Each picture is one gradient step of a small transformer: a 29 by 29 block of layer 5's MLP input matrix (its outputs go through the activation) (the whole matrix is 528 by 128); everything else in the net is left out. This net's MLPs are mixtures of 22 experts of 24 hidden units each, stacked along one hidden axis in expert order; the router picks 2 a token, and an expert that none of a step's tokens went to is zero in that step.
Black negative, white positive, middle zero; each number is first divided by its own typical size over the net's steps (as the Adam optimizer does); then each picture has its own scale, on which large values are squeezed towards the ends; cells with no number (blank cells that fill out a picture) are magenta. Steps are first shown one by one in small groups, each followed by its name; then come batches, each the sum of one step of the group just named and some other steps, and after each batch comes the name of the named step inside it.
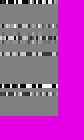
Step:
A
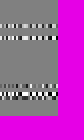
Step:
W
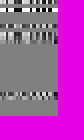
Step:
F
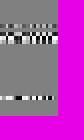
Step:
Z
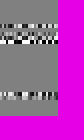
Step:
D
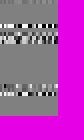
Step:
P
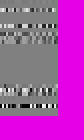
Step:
P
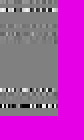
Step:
F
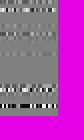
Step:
A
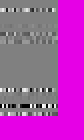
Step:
D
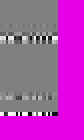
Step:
Z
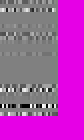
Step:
A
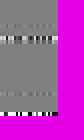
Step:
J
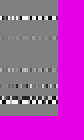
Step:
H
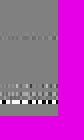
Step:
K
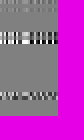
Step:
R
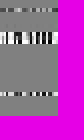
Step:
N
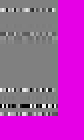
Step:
J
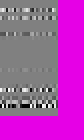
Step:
H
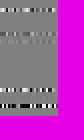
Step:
N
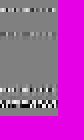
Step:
K
